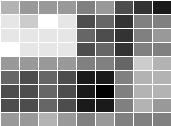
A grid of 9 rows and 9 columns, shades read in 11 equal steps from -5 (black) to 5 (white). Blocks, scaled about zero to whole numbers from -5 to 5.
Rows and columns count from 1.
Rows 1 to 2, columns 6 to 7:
1 -2 | -1 -3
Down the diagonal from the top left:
2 3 4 4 0 -4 0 2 0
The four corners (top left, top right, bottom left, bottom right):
2 -4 1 0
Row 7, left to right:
-2 -2 -1 -2 -4 -5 0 2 2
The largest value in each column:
5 4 5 4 0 1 0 3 2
